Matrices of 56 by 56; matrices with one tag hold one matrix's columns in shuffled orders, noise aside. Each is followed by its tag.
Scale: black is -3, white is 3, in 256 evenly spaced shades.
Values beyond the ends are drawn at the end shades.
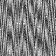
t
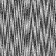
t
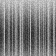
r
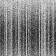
r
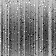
r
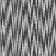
t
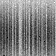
r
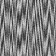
t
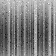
r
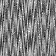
t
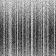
r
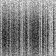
r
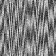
t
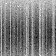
r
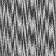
t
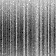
r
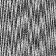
t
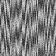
t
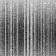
r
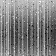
r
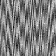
t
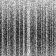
r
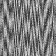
t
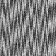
t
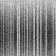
r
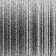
r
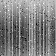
r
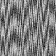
t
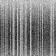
r
